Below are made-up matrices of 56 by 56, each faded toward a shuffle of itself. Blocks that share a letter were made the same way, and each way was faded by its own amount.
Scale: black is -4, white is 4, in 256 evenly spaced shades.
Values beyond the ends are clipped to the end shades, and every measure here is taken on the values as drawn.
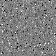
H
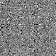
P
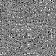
P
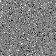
H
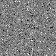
H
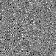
P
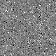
H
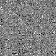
P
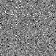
P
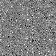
H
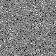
H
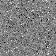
H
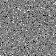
H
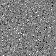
H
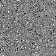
H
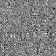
P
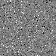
H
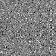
P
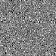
P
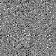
P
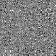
P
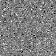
P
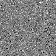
H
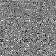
P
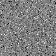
H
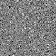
P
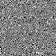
P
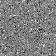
H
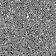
H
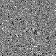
P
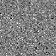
P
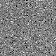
P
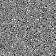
P
